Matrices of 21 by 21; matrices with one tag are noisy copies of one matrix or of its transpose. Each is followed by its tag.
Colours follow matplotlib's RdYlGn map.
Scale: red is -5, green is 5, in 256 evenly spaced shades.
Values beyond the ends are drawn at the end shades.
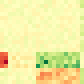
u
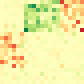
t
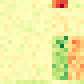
u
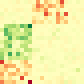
t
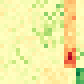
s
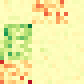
t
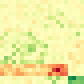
s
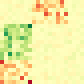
t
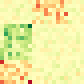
t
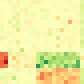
u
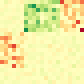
t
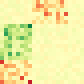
t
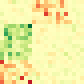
t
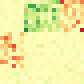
t
